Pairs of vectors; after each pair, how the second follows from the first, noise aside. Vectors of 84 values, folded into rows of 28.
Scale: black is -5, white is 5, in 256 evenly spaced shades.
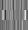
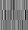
sign-scrambled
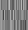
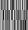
scaled up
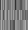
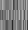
reversed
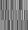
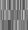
sign-scrambled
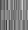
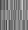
copied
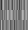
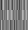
copied
